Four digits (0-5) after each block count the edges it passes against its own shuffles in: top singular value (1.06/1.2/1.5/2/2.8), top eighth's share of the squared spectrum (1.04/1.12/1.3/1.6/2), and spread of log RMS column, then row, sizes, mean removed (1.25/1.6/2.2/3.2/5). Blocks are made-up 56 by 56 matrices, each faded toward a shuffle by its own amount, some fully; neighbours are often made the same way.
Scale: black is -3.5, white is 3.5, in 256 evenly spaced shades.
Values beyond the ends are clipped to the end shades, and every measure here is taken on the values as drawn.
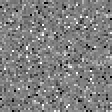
2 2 0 0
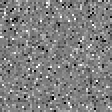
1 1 0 0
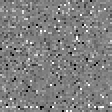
2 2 0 0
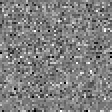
1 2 0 3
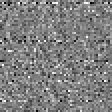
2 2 0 3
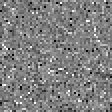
1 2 0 1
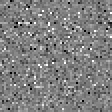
2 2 0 0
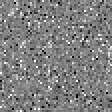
1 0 0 0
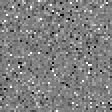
0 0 0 0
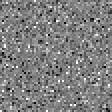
1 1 0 0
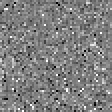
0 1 1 1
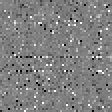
3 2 1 1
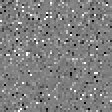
2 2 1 1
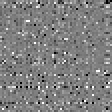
4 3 2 2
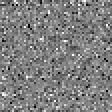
1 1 1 2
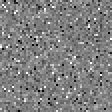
0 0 0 0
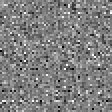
2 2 2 2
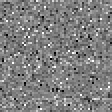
0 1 0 0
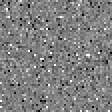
0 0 0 0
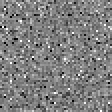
0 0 0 1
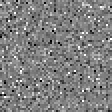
0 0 0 0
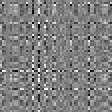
4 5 4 3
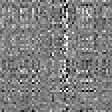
4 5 3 3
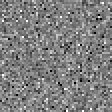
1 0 0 0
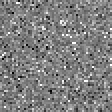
1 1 0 0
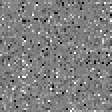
3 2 0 1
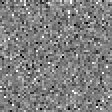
1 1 0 0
